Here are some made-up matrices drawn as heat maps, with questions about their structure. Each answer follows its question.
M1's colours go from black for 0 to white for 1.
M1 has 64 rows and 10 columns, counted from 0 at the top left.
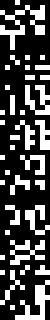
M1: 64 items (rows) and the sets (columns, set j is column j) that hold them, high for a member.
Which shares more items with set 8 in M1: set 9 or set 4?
set 4
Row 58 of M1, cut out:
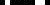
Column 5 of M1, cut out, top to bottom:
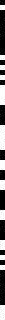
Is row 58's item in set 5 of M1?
no
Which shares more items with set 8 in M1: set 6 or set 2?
set 2
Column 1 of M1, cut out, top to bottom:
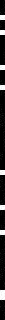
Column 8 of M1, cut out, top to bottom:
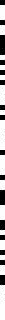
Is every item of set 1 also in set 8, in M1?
yes
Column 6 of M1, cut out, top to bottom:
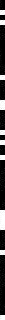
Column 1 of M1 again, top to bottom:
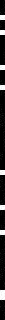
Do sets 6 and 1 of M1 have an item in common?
no
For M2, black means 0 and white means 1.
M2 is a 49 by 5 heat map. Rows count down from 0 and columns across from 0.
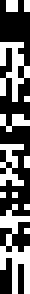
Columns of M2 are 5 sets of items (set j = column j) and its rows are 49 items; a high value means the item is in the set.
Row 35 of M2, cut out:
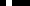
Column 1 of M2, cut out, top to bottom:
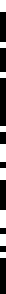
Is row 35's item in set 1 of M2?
yes
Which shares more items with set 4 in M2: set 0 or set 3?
set 0
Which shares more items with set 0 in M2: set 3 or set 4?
set 3
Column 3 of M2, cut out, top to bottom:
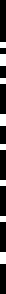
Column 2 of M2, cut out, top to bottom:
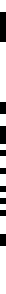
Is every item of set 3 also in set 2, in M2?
yes
